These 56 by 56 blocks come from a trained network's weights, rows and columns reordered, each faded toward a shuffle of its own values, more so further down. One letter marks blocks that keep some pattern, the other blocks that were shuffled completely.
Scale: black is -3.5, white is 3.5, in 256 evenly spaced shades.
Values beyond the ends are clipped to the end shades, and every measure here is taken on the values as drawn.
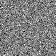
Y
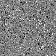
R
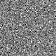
R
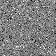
Y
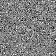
R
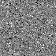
R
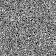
Y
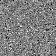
R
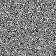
Y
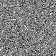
Y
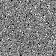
Y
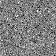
R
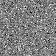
Y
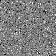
R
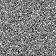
Y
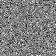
Y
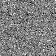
Y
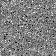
Y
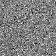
R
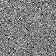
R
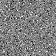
R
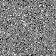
R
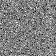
Y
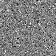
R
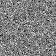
Y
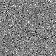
R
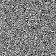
R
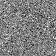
Y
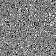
R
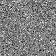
Y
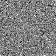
Y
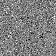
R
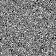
R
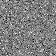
Y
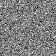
Y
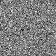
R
